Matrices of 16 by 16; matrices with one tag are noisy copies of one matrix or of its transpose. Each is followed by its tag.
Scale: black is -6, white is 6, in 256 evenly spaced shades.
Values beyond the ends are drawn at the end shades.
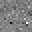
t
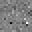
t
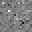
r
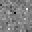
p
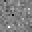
p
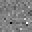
t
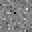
p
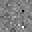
t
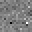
t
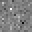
r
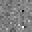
t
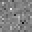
r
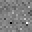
t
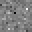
p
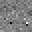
t
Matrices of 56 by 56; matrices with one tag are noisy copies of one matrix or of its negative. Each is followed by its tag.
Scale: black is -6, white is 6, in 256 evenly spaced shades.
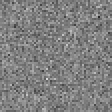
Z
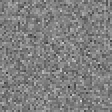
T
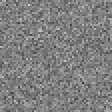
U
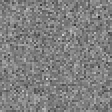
Z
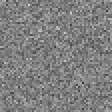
U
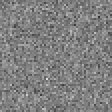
Z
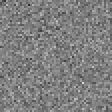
U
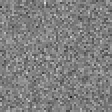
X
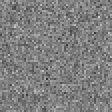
Z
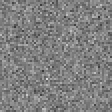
Z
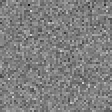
U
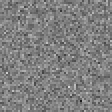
T
